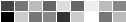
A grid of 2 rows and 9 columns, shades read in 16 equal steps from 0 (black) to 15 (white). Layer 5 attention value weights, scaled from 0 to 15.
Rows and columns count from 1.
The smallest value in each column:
0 7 7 6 3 6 14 7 8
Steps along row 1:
up up down up down up down down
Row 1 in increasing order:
4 6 6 7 8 11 11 13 14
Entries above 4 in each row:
8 7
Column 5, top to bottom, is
13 3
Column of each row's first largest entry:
7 7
